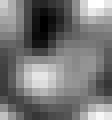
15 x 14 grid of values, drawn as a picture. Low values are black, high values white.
The middle right is the calmest part. The values follow a bell shape. The field is mottled with small blotches. The ninth with the highest average is the top right. There are no lone odd cells. The top middle is the ninth with the lowest average.
